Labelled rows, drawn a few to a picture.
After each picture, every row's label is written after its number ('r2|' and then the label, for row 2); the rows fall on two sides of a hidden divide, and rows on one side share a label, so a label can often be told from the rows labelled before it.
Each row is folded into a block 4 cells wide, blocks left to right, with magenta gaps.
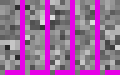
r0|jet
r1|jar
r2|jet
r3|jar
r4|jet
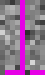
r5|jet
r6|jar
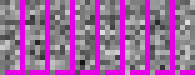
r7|jar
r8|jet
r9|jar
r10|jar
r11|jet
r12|jar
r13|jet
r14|jet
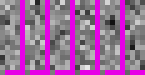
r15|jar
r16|jet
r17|jar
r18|jet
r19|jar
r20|jet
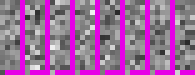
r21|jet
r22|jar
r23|jar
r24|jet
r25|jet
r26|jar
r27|jar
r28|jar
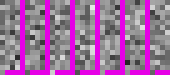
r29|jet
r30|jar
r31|jar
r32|jar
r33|jar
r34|jet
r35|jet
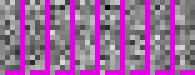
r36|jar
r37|jar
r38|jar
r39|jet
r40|jet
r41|jet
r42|jet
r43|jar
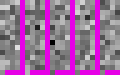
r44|jar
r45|jet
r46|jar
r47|jar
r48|jet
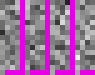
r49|jar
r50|jet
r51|jet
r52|jar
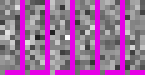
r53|jet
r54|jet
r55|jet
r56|jet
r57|jet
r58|jar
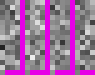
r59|jet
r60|jet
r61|jar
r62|jet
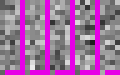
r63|jar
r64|jet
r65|jet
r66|jar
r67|jet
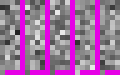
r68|jar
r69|jet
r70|jet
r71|jar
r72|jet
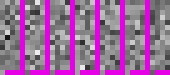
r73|jar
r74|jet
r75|jar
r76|jet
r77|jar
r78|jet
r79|jet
